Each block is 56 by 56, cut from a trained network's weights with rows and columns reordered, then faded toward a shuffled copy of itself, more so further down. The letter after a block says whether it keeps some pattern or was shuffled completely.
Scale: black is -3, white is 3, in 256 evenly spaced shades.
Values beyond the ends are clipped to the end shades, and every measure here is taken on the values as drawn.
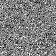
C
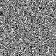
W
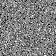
C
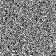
C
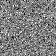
C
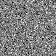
C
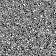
C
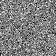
C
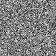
C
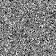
C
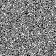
C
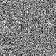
W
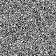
C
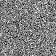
C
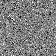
C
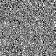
W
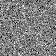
C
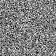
C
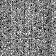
W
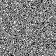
C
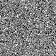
C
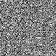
W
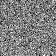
C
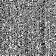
W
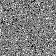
C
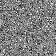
C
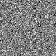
W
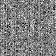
W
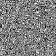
W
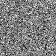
C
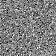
C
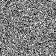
C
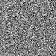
W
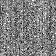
W
